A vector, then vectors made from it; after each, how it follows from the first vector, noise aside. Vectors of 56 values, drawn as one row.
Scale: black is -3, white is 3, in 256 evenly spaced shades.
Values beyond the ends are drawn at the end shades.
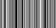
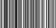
sign-scrambled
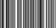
negated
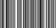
negated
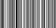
sign-scrambled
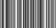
negated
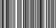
negated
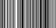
sign-scrambled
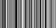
sign-scrambled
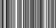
negated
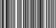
negated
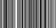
sign-scrambled
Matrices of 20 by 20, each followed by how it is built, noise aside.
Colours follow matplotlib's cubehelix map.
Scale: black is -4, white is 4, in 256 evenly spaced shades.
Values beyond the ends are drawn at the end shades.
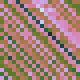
Toeplitz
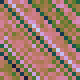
Toeplitz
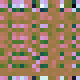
low rank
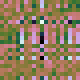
low rank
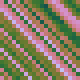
Toeplitz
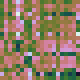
low rank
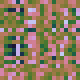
low rank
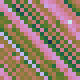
Toeplitz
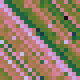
Toeplitz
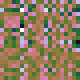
low rank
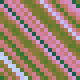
Toeplitz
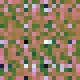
low rank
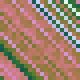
Toeplitz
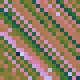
Toeplitz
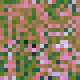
low rank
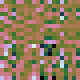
low rank
